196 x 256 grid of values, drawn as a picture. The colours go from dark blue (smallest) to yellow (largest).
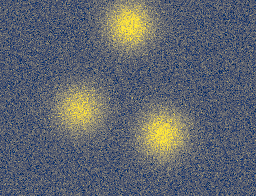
Ninth with the highest average: top middle. Slope: none. Average level on the scale: 40%. Bumps: three. Odd rows or columns: none.
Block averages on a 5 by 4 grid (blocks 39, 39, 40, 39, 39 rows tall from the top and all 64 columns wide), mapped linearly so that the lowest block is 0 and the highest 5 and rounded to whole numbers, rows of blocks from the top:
0230
0110
1310
0250
0010
